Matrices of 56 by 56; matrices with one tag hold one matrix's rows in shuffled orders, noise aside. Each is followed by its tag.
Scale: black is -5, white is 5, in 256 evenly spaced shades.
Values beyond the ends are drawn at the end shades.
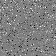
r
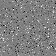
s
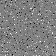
r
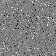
s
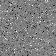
r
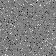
r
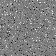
r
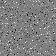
r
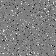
s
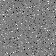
s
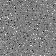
r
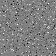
s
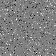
r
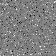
r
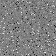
s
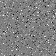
s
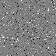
s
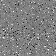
s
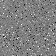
s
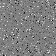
s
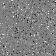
s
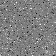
r
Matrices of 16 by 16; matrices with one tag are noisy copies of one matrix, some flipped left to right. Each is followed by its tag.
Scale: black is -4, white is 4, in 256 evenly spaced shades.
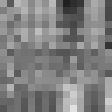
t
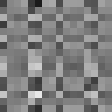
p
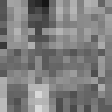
t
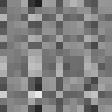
p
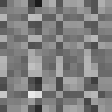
p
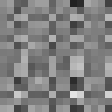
p
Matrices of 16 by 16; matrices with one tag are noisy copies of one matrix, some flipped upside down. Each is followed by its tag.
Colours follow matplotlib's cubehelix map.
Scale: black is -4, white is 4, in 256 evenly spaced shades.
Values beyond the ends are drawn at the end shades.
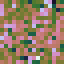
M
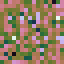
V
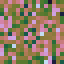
M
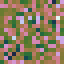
V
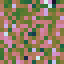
M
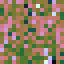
M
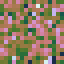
M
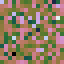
V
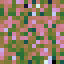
M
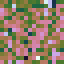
M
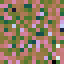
V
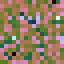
V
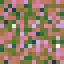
V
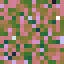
V
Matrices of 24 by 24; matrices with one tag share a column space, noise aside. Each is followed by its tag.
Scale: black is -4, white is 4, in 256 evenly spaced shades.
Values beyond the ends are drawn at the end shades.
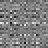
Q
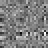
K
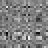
K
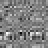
K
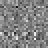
K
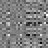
Q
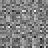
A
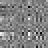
K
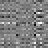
Q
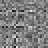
A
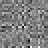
A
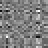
A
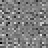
Q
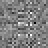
Q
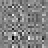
K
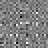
Q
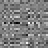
Q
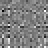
A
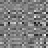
Q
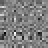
K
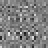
K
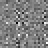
Q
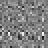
K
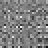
A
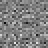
Q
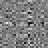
Q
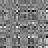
A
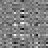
Q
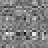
K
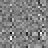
K
